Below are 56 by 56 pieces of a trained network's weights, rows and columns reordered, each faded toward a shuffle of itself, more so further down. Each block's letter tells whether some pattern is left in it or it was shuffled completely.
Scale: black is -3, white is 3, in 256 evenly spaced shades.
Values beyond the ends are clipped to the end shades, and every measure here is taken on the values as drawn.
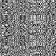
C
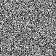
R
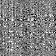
C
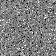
R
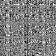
C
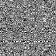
C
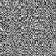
C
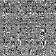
C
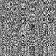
C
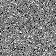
R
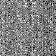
C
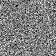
R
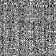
C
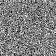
R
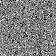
R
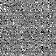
C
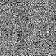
C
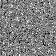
R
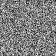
R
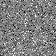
R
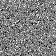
R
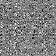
C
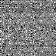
C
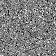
R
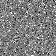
R
